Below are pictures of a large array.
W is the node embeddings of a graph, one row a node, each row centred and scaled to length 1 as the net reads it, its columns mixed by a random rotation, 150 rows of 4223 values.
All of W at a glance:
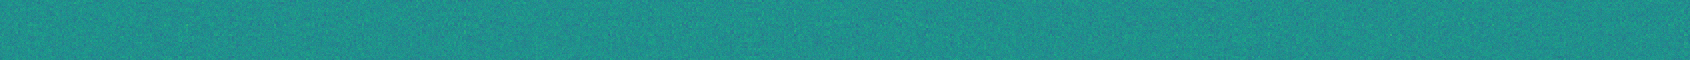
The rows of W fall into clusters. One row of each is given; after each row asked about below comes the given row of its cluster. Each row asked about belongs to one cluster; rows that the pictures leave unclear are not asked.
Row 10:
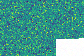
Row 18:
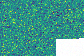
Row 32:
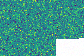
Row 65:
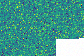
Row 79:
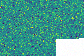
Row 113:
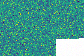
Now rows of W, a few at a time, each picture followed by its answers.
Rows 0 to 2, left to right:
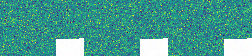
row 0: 18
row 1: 18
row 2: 32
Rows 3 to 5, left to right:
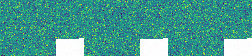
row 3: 65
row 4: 32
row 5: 65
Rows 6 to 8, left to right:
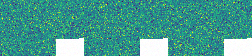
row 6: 79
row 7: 65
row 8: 10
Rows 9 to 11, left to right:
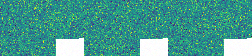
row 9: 79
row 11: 79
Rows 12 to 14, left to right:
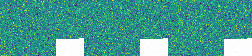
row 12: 32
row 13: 113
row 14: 18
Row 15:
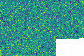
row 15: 10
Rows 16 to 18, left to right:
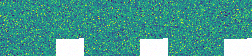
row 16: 113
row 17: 79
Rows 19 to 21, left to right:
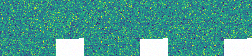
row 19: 79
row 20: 65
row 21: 65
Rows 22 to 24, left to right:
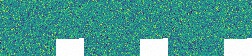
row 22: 32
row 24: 113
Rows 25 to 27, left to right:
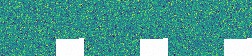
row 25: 65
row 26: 32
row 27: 113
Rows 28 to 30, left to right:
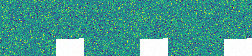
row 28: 32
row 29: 79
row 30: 113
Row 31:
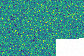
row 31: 79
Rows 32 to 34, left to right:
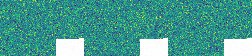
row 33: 79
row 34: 10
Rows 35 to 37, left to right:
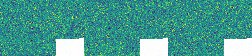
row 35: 79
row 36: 10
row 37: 113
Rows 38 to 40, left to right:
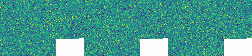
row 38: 79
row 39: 18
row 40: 65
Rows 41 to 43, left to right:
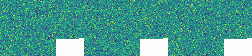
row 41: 32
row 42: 79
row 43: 32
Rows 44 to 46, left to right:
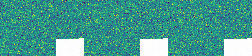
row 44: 18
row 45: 18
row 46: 18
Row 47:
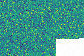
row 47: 113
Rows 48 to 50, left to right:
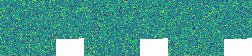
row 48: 32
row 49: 32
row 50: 10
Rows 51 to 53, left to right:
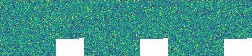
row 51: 79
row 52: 32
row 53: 32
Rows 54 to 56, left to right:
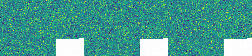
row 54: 79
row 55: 65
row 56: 79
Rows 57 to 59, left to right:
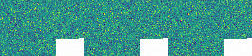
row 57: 79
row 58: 113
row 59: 113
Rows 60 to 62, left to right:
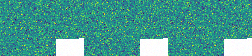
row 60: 65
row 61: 113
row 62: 65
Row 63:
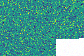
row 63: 113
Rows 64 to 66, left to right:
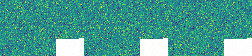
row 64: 65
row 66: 10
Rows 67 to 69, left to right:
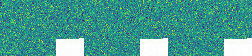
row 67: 18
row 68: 113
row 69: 113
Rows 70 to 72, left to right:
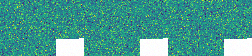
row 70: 65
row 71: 10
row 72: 32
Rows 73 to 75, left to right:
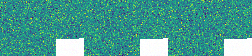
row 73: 79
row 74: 32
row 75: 32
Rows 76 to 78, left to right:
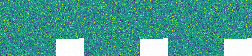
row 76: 113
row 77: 65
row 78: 113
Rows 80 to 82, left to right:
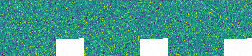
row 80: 65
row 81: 10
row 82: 113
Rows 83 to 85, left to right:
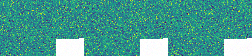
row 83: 113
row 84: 79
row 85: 113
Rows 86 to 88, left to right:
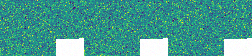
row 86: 10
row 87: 10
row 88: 18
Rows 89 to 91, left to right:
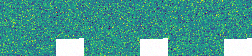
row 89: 18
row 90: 10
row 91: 32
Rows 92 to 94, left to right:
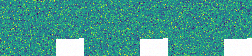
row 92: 32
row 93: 65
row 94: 10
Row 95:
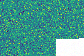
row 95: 113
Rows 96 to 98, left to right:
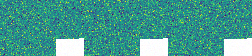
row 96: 10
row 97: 32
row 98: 18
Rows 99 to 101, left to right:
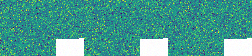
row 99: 32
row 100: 32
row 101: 10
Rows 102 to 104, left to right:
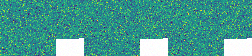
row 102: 32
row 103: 113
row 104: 113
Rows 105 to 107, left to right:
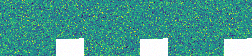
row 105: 18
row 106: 10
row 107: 113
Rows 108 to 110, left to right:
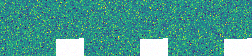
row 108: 10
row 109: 65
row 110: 32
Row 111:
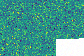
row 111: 10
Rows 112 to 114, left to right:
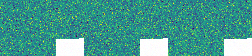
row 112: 79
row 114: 10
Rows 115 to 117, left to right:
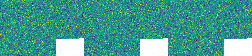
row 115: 18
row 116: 113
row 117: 18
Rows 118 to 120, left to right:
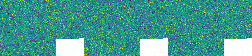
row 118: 79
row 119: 10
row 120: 113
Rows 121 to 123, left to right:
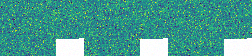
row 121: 79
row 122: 32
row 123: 18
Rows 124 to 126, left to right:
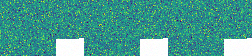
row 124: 32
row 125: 113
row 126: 113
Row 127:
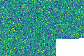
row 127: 32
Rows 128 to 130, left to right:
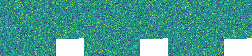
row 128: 65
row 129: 18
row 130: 65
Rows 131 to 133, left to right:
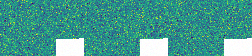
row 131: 18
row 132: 79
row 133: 113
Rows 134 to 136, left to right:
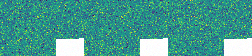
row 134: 10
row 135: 10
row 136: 18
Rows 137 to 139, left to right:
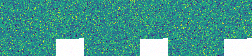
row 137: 79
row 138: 79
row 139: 65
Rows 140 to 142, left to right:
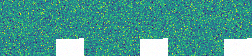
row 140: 113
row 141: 65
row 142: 32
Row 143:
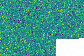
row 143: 32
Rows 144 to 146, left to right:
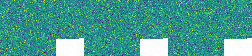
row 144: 32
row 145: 32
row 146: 113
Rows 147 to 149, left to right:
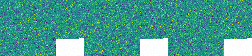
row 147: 65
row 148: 18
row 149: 113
